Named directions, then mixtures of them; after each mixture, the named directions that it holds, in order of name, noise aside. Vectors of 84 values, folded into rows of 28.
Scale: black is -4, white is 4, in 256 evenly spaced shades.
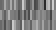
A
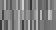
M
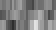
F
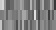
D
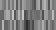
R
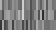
M, R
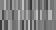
M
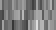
F, M, R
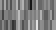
F, M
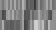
A, F, R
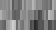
F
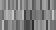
R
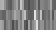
D, F, M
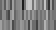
A, M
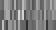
M, R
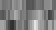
F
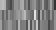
D, M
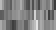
D, F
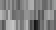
F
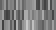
R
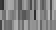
A, D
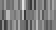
A, M, R
